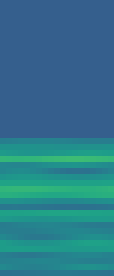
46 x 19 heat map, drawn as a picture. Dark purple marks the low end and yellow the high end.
It is made of 2 by 1 panels. Panel 1,1: low, flat. Panel 2,1: middling, streaked across.
